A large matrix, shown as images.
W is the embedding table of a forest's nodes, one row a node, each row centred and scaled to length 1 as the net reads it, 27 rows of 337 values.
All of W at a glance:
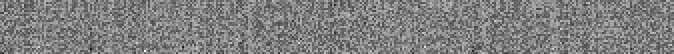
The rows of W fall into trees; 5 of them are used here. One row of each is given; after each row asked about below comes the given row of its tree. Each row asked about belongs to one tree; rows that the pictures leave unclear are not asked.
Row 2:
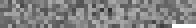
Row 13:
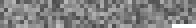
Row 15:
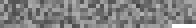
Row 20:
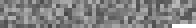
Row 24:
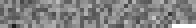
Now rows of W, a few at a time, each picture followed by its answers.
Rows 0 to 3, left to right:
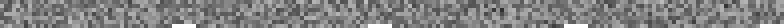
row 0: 2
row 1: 15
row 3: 15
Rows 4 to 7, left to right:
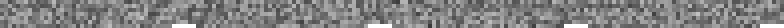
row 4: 20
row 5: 15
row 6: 13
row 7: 20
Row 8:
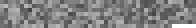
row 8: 13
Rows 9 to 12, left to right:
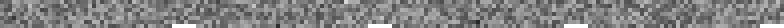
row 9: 2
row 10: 24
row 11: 20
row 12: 20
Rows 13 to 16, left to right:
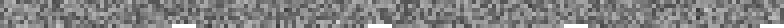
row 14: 24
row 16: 2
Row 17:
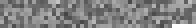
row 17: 20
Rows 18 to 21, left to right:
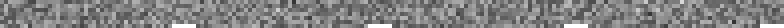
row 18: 24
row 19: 13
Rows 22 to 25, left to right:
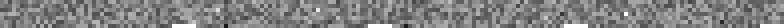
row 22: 2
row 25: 2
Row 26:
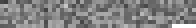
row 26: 13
